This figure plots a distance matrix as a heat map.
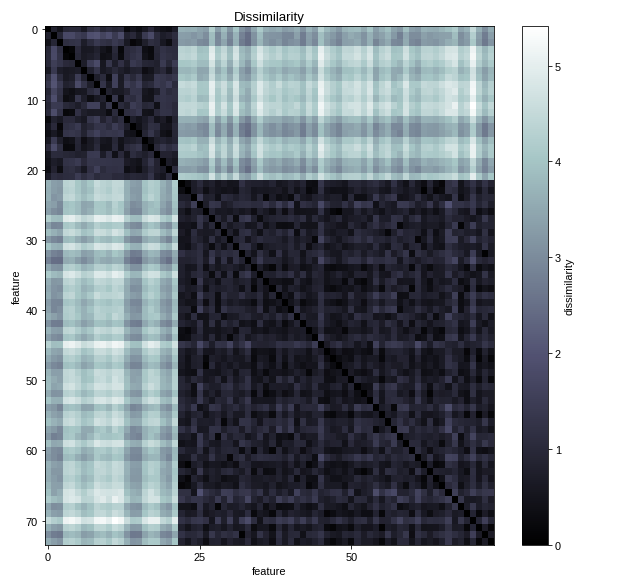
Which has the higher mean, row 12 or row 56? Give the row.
12
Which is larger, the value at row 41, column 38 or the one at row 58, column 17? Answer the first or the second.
the second
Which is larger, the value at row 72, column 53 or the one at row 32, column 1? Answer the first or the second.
the second
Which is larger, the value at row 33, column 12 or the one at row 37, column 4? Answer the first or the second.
the second
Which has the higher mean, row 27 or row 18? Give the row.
18
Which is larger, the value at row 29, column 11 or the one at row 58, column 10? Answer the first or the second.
the first
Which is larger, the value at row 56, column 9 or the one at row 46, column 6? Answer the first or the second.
the first
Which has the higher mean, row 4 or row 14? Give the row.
4
